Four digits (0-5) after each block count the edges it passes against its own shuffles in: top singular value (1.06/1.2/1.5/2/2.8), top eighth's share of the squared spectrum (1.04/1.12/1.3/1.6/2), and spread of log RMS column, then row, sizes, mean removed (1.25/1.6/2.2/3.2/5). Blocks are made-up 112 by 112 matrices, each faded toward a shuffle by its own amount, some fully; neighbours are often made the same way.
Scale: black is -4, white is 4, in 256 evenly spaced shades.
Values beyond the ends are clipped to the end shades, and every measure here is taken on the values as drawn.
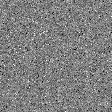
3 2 0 0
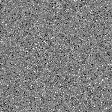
2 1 0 0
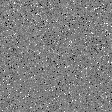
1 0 0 0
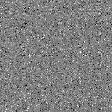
4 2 1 1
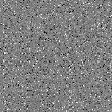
4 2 1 1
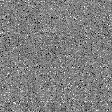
3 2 1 1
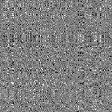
5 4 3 3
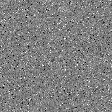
2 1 0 0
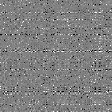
5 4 2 3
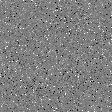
2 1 0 0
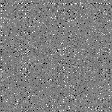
4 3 2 2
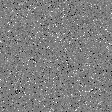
1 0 0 0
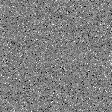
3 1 0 0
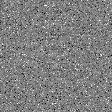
3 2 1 1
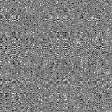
5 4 3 3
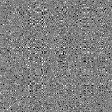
5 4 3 3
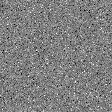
0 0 0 0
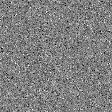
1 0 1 0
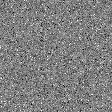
0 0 0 0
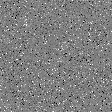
0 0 0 0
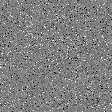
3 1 0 0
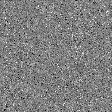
0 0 1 0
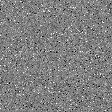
0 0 0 0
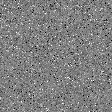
0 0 0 1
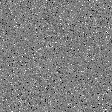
0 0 0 0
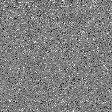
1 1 0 2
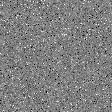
0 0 0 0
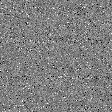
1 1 0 2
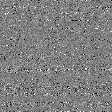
1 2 0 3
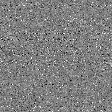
1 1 0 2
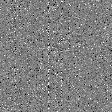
2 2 2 0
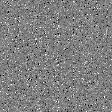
1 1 2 0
